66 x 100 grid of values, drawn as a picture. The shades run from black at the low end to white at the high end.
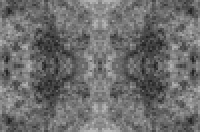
There is no overall slope. The values follow a bell shape. No single row or column stands out from its neighbours. The texture is blotchy. It mirrors both left to right and top to bottom.
